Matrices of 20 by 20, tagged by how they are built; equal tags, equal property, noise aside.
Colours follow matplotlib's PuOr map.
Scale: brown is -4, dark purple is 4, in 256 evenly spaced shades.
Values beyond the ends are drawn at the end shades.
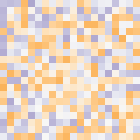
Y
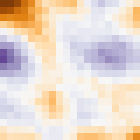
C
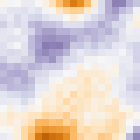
C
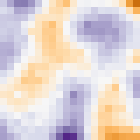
C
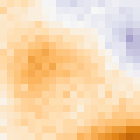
C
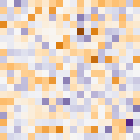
Y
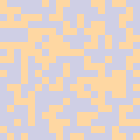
Y
